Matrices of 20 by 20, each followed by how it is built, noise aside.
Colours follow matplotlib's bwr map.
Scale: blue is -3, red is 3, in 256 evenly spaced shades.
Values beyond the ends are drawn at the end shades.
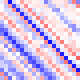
Toeplitz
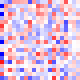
low rank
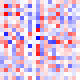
low rank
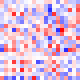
low rank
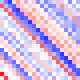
Toeplitz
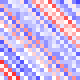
Toeplitz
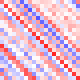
Toeplitz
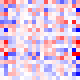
low rank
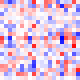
low rank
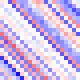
Toeplitz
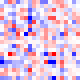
low rank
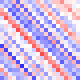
Toeplitz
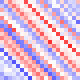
Toeplitz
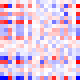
low rank
